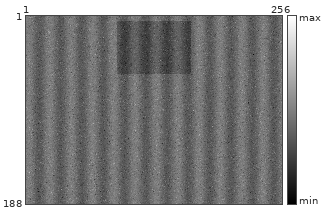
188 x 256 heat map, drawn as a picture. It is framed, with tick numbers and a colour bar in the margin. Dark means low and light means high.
There is no overall slope. The ninth with the lowest average is the top middle. On average the colour sits 40% of the way up the scale. Stripes running up and down repeat 12 times from left to right. In the top middle lies a patch that is lower than the rest.
